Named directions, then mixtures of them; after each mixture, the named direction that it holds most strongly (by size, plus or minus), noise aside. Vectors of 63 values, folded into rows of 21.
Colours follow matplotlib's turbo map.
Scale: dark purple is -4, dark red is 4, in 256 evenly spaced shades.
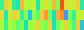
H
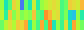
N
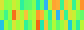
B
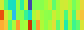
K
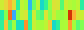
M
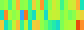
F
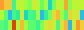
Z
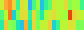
M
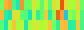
H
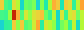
B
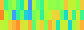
K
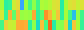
N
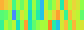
M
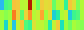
M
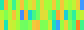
H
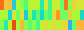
Z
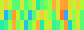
H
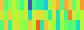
B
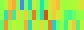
N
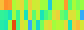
Z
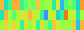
H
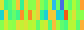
H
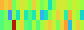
Z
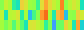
H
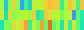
N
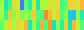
N
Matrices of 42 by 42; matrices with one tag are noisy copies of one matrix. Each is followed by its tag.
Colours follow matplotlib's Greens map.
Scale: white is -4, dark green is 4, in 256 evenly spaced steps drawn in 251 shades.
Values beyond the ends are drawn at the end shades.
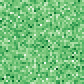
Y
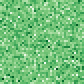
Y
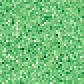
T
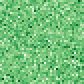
Y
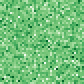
Y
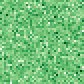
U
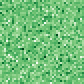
T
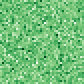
T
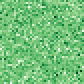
U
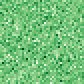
T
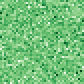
U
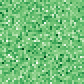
T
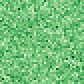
Y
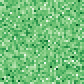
Y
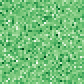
T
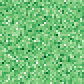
T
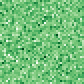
T
